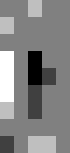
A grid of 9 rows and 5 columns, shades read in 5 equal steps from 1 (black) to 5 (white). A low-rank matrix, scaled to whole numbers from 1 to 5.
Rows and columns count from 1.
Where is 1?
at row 4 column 3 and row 5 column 3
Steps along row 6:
down down up same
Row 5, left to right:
5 3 1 2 3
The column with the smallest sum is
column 3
